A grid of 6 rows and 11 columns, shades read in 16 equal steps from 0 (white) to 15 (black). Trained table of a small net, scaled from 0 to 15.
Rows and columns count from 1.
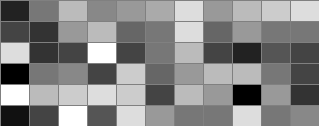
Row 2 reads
11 12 6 4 9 8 2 9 6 8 8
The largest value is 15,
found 2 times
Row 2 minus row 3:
9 0 -5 4 -2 0 -2 -2 -7 -2 -3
